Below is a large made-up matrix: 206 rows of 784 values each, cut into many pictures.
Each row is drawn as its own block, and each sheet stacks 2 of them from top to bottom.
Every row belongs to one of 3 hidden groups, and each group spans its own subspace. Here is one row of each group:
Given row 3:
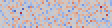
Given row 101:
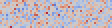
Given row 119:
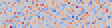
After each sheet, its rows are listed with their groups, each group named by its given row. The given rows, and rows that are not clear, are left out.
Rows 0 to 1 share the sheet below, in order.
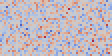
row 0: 3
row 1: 119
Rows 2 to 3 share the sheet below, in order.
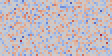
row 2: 101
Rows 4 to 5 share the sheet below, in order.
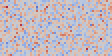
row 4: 3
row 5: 101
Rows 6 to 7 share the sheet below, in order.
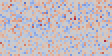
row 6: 3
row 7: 119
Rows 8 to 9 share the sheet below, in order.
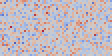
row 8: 101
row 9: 3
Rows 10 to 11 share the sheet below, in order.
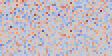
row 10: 101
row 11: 101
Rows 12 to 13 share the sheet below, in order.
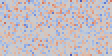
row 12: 119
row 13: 3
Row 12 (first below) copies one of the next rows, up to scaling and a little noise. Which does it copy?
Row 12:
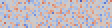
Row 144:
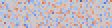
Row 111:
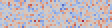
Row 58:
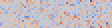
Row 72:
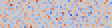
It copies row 144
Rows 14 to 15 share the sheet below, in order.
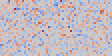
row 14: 101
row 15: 101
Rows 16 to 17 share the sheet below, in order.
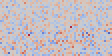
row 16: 3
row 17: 119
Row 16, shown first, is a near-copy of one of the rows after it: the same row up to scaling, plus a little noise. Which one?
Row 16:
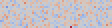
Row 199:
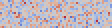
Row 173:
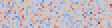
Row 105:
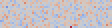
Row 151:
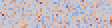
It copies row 105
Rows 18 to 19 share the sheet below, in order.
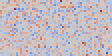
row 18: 101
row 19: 3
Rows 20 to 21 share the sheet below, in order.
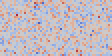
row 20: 101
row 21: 101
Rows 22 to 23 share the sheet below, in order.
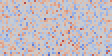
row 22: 3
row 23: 119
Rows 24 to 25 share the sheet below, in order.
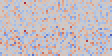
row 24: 3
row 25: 3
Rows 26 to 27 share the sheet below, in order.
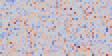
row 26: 119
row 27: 119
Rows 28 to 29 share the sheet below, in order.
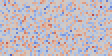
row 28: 3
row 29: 101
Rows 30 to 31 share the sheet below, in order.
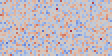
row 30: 101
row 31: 101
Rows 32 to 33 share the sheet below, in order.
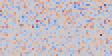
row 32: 3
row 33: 3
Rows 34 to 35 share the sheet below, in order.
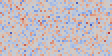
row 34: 3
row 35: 119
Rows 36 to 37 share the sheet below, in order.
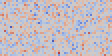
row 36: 101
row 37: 119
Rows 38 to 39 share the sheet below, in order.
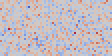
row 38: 119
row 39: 3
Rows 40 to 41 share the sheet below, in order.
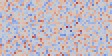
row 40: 119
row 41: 101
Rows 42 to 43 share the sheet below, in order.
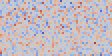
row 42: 101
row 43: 119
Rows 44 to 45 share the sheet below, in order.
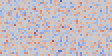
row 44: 101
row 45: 119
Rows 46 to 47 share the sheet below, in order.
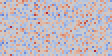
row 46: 101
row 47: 101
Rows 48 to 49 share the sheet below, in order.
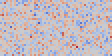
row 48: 101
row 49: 119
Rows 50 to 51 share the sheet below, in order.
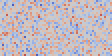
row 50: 119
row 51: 3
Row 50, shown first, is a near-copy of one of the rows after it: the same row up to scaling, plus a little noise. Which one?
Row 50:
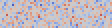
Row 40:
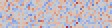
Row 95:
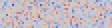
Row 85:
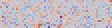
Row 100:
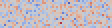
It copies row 95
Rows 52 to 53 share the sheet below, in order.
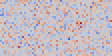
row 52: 101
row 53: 3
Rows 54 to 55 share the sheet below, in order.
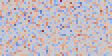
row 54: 101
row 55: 101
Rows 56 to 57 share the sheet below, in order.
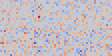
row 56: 3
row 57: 101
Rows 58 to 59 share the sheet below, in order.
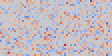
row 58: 119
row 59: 3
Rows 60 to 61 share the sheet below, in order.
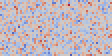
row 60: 119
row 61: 3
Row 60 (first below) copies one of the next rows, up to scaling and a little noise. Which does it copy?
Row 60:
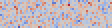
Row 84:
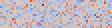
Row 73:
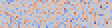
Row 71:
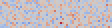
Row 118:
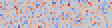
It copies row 118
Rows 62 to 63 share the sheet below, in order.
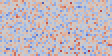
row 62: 101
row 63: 119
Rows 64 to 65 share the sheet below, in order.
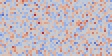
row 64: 101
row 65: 119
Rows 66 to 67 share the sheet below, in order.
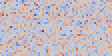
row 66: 101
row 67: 101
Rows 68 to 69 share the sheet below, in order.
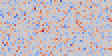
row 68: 101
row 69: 3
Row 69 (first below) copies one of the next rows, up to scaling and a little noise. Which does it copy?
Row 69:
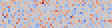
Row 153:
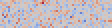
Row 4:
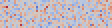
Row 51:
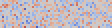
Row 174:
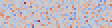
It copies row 153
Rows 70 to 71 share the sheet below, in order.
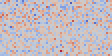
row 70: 101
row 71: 119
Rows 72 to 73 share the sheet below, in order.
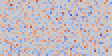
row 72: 119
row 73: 119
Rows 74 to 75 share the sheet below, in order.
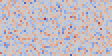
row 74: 3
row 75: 3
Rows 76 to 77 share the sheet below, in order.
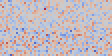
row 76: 3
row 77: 101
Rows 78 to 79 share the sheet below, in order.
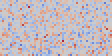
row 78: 119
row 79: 3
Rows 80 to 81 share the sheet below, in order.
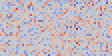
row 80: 119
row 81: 119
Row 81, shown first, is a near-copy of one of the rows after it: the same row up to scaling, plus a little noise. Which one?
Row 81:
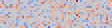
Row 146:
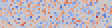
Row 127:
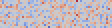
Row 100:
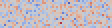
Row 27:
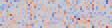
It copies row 127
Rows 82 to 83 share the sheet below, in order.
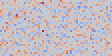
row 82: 101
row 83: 101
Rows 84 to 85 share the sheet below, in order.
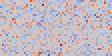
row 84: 119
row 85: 119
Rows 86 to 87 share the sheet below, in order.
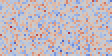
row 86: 119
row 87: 119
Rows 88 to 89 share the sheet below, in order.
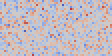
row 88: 119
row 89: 3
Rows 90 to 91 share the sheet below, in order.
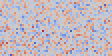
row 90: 3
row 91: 101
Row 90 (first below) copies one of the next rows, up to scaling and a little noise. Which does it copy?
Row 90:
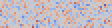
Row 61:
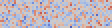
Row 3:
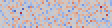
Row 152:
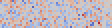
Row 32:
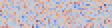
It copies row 32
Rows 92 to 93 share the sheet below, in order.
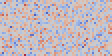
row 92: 101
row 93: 3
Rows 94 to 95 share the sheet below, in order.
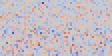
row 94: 101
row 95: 119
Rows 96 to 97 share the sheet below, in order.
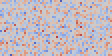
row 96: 101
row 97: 101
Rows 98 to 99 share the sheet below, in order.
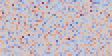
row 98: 101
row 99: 3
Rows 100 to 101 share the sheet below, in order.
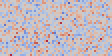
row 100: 119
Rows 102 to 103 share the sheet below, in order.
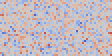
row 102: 101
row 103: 3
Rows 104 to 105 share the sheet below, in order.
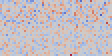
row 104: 119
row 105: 3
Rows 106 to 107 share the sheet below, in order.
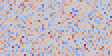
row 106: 119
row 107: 3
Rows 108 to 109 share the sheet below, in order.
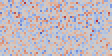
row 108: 3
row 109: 101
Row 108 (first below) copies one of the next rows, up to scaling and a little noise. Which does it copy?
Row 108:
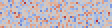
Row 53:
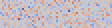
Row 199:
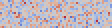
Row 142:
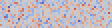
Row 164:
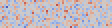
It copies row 199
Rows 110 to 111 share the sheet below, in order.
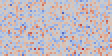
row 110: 119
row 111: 119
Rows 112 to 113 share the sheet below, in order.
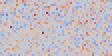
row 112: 101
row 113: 119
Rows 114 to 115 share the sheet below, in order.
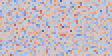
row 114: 101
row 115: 101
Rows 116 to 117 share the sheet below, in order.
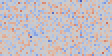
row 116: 119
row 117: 119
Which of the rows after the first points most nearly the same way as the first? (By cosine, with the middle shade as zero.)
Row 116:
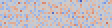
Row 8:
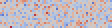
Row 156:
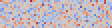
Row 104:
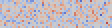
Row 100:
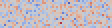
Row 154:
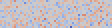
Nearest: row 104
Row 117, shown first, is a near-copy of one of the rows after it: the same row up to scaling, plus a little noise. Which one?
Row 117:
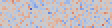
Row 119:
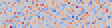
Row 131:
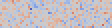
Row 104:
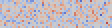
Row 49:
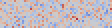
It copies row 131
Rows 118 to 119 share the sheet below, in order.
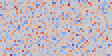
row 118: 119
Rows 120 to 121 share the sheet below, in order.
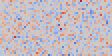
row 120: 119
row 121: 101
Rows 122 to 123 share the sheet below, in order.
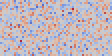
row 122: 119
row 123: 3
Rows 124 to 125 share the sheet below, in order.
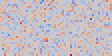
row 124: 3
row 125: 3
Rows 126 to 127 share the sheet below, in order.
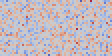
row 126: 119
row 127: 119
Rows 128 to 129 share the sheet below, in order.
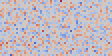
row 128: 101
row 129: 101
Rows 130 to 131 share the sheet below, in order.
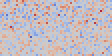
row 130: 101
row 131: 119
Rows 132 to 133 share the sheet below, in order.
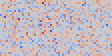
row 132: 3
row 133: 119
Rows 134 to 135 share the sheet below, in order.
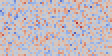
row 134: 101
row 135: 3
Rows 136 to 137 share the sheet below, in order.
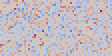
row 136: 101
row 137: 101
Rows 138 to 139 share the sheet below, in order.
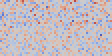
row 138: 101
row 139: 3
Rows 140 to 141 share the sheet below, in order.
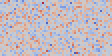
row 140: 101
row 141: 119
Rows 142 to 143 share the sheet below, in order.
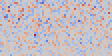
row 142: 3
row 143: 101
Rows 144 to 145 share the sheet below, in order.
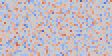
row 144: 119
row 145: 101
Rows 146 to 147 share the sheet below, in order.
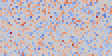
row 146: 119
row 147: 119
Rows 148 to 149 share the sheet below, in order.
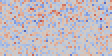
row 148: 119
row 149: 3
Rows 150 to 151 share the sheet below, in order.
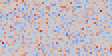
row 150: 101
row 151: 3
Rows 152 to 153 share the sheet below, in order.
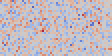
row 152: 3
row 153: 3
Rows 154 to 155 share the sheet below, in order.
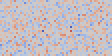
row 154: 3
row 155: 101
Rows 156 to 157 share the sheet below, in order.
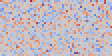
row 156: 119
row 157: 119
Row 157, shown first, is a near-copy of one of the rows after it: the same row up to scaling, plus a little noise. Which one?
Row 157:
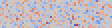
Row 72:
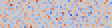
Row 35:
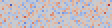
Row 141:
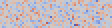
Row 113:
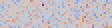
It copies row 141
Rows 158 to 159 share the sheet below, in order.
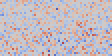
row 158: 101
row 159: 119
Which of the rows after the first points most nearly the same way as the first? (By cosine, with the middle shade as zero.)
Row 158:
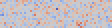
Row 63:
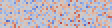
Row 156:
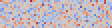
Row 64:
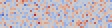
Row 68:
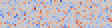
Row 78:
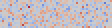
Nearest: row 64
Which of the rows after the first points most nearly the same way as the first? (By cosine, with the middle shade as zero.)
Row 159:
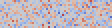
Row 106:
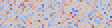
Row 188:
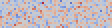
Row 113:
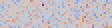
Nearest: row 113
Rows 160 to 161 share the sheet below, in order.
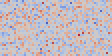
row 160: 101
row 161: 3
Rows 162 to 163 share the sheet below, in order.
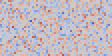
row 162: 3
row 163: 101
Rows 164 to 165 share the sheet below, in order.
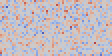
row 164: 3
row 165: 119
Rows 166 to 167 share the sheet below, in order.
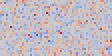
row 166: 101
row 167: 119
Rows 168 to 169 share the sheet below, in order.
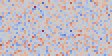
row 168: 101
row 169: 101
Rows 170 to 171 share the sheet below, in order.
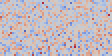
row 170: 101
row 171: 3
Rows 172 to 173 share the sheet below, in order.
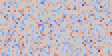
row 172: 3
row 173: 3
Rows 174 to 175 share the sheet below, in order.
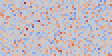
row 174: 3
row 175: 119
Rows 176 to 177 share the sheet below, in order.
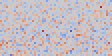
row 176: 3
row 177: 101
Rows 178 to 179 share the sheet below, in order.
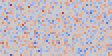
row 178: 119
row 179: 101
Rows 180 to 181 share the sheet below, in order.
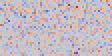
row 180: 3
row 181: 119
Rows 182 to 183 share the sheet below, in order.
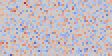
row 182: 3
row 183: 101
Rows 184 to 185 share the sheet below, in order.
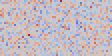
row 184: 101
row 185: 3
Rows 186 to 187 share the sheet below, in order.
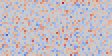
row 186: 3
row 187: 3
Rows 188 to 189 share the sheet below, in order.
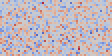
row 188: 101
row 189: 119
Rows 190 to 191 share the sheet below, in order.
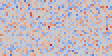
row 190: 119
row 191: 119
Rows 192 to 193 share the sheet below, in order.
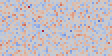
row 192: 119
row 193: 101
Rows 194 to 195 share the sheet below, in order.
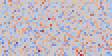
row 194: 3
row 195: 101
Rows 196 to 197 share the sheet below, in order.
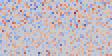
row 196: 119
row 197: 119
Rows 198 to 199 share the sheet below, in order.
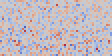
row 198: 3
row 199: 3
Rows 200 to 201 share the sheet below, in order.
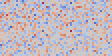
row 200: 101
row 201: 101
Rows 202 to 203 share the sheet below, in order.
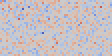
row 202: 3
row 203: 119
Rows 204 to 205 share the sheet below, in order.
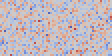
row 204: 119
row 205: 101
